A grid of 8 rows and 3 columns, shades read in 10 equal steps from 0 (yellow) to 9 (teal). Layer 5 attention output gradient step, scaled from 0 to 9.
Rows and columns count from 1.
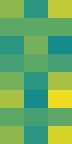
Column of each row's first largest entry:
2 1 3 1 2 2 2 2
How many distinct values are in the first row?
3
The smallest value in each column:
3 5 0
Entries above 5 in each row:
1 3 2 3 1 1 3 1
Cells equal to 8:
4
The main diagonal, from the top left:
4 6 9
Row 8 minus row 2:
-2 2 -5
